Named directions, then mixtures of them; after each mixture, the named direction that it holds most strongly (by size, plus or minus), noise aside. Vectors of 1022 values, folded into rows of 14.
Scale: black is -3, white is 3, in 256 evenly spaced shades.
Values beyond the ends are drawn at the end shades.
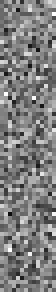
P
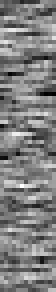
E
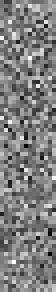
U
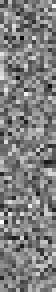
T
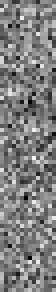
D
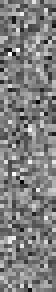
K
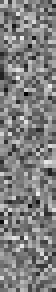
T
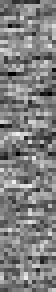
E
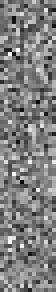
K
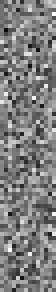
P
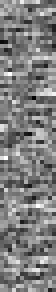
E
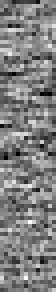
E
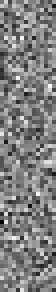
T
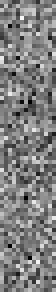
D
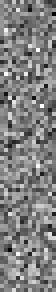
P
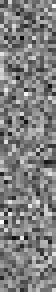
T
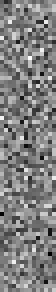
U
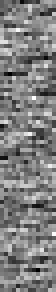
E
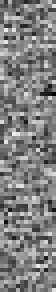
T
